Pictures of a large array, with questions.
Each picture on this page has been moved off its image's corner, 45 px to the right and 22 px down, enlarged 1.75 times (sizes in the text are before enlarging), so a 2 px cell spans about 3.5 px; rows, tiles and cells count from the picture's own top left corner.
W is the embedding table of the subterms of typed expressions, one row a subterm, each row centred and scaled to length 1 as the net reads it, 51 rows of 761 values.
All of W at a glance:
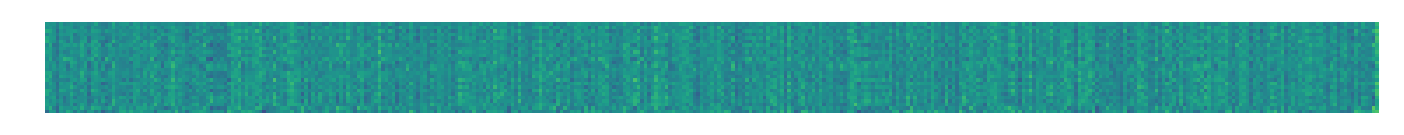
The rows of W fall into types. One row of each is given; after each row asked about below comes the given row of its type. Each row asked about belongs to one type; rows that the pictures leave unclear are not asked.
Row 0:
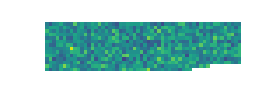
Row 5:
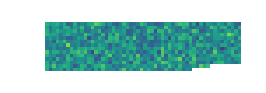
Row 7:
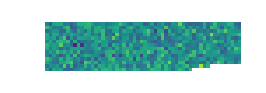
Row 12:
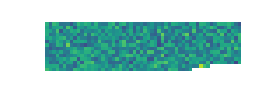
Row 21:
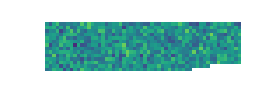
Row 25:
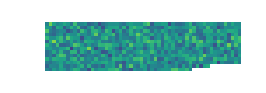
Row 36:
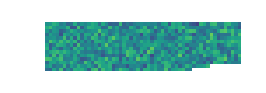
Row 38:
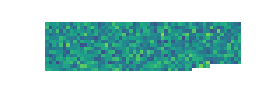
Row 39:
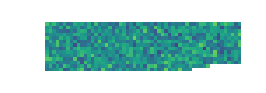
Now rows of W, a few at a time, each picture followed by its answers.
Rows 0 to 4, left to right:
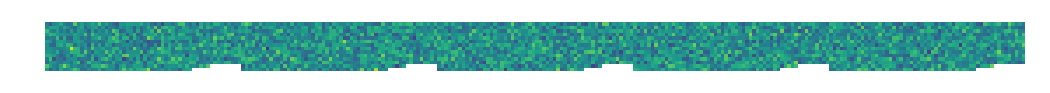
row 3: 38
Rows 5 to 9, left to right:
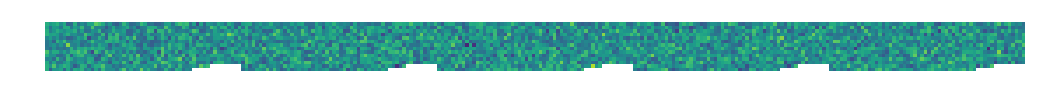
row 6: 39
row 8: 5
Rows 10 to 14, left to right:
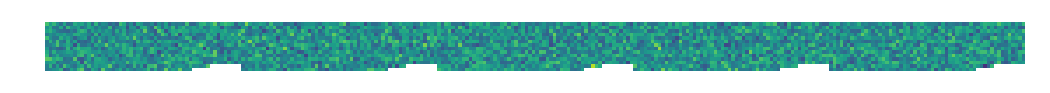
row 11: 25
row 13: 21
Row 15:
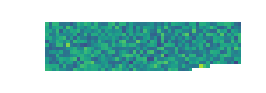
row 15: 12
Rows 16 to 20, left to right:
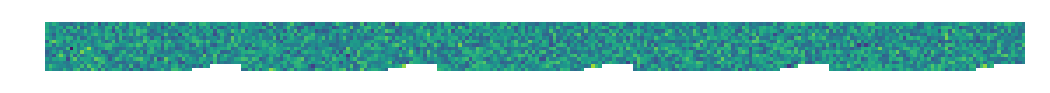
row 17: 36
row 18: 12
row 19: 39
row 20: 38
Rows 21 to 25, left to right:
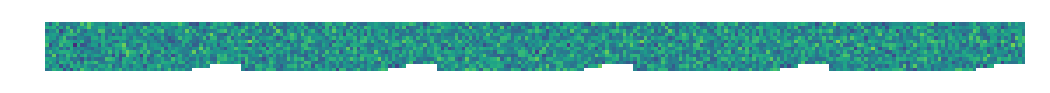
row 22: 0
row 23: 36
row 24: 0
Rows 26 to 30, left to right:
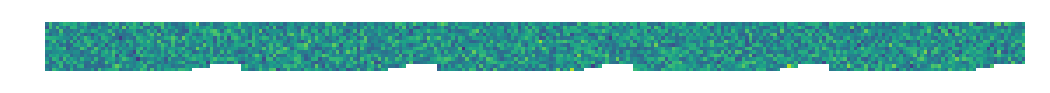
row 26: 25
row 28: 39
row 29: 12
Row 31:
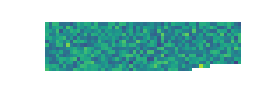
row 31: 12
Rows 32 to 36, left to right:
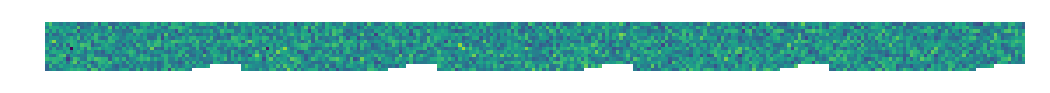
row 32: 36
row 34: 39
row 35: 7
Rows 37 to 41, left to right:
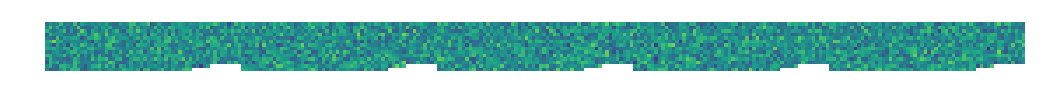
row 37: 0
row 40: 36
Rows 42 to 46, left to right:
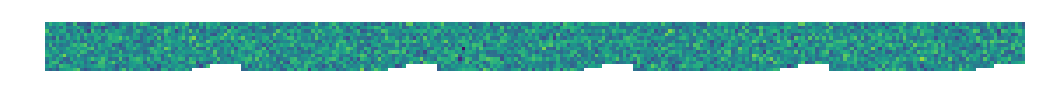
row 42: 5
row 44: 36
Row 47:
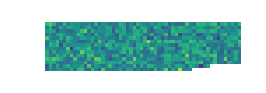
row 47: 39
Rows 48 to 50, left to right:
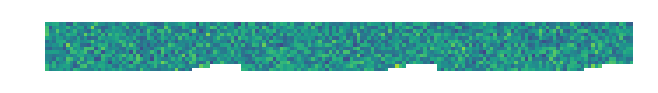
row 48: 5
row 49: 12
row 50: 7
